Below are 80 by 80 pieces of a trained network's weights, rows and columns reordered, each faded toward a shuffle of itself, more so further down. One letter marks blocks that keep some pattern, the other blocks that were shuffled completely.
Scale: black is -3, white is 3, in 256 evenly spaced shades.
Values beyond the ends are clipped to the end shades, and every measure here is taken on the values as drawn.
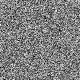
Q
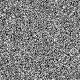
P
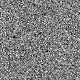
P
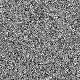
Q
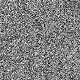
P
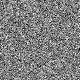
Q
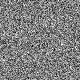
Q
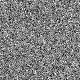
Q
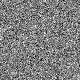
Q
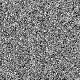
P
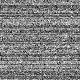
P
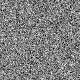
Q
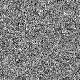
P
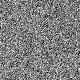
Q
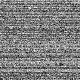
P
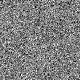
P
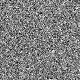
P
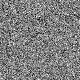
P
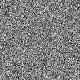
P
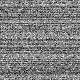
P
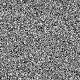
P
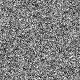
Q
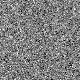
P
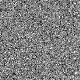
P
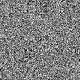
P
